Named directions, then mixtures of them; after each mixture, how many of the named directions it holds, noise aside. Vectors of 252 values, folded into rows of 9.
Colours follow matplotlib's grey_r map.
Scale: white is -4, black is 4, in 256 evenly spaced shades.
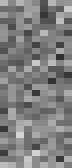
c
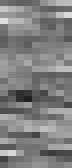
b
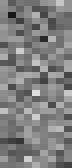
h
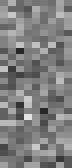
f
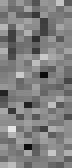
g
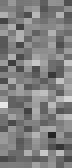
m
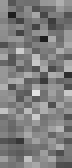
one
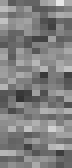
three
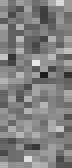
three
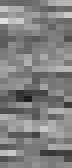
one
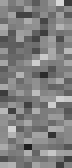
two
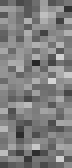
one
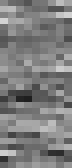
one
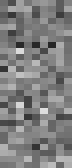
one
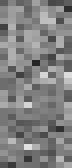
three
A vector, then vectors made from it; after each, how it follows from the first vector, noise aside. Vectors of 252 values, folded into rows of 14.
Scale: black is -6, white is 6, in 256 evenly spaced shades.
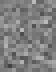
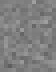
shrunk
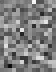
scaled up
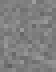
shrunk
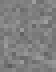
shrunk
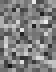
scaled up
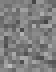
negated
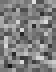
scaled up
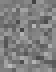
negated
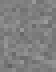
shrunk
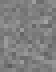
shrunk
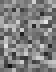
scaled up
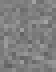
shrunk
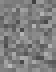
negated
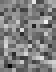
scaled up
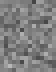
negated
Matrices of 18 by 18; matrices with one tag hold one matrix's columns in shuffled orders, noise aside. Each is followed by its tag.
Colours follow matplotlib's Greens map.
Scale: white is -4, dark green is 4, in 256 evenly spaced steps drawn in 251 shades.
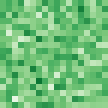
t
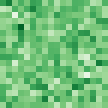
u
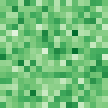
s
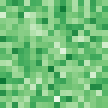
t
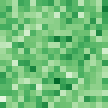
t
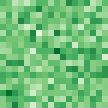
s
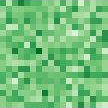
s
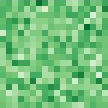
u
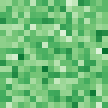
s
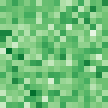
s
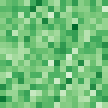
u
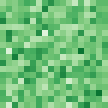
s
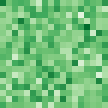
u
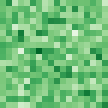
s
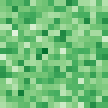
s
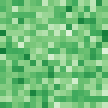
s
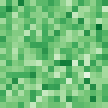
u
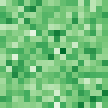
s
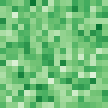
u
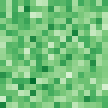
t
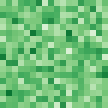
s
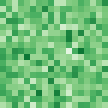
s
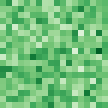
s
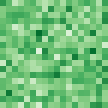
s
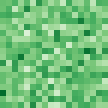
s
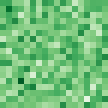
t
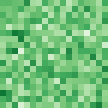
s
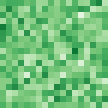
u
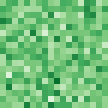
t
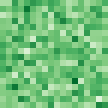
t
